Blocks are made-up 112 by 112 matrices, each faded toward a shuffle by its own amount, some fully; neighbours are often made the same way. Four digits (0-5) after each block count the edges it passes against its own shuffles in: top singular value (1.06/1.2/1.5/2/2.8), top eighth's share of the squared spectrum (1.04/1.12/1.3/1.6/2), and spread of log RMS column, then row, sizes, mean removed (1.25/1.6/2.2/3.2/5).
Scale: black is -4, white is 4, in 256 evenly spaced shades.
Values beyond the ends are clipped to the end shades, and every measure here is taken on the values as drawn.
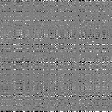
5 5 3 4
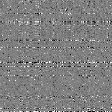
5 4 2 3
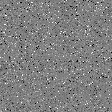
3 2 0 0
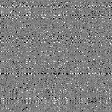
5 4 2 3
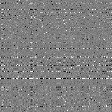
5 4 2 3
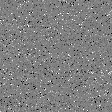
1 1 0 0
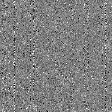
2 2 3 0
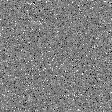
0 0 0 0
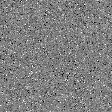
0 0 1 0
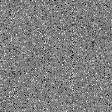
1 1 2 0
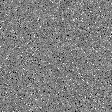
1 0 0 0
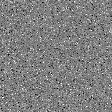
2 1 0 0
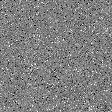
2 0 0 0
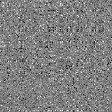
4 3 2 2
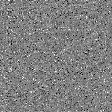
3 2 0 1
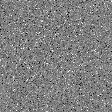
1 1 0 0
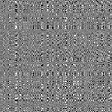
5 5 4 4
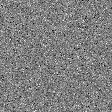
0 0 0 0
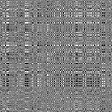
5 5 4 4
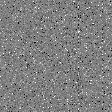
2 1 1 0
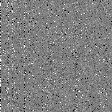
3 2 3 0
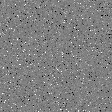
0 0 0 0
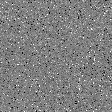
0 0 0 0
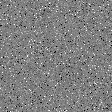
0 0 0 0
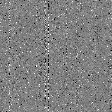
3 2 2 0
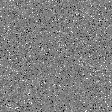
0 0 1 0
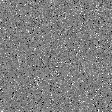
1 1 2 0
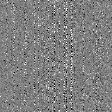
2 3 4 0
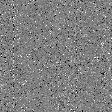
2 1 2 0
